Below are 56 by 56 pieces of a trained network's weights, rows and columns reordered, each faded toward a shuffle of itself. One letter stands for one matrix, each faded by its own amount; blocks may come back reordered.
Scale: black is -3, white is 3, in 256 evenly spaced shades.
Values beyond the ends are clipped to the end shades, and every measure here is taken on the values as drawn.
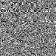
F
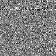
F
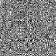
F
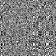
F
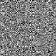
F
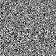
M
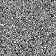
M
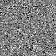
M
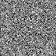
M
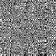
F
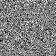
M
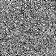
M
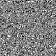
M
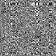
F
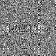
F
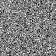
M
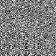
F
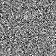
M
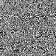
F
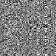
F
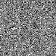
M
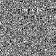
F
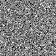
M
